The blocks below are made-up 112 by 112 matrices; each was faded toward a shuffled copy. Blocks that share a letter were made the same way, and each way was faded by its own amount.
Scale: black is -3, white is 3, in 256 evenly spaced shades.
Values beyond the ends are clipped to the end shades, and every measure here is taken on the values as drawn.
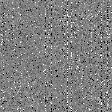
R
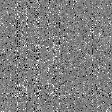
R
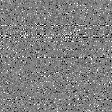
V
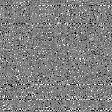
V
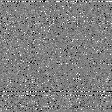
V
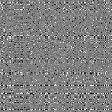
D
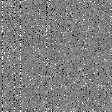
R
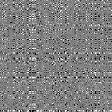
D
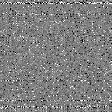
V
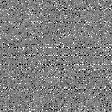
V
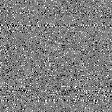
V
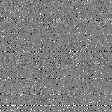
V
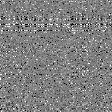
V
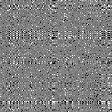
D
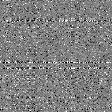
V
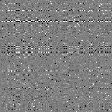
D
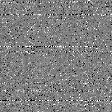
V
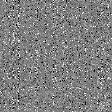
R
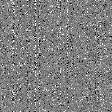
R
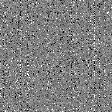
R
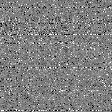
V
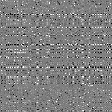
D
